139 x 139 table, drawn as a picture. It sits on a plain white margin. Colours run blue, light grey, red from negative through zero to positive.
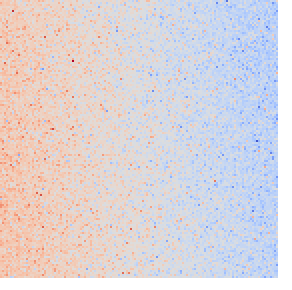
The texture is fine-grained noise. Values rise toward the left. On average the colour sits 50% of the way up the scale. There are no regular stripes.
